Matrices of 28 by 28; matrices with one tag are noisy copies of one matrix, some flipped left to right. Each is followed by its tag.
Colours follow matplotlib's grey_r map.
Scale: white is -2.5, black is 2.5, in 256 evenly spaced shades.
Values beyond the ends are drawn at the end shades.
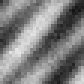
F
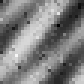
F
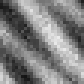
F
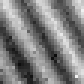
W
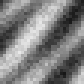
F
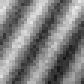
W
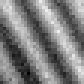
W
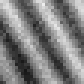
W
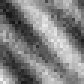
F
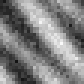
F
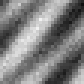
F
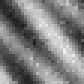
F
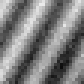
W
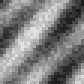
F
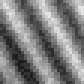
W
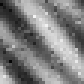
F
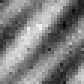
F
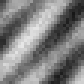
F
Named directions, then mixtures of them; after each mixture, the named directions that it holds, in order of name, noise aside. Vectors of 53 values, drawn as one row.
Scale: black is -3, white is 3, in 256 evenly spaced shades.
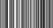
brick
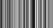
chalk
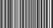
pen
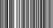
brick, chalk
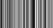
chalk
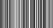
brick, chalk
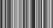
chalk, pen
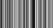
chalk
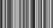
chalk, pen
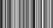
chalk, pen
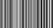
brick, pen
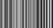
brick, pen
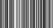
brick, chalk
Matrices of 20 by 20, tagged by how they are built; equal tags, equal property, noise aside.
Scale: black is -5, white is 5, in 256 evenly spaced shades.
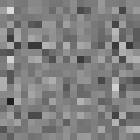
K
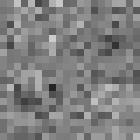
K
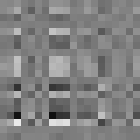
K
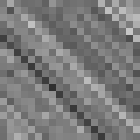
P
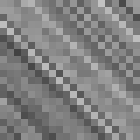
P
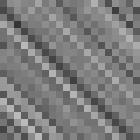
P
